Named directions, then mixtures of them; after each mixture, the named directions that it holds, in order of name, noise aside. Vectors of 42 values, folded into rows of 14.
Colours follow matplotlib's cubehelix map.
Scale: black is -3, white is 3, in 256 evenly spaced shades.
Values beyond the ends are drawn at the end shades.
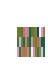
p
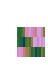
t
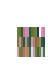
p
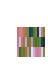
p, t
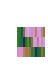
t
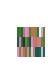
p, t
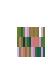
p, t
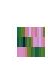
t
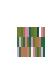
p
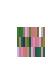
p, t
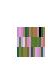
p, t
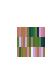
p, t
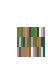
p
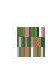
p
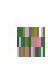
p, t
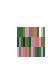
p, t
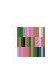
p, t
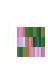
t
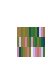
p, t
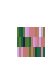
p, t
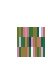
p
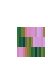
t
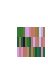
p, t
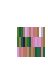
p, t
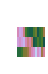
t
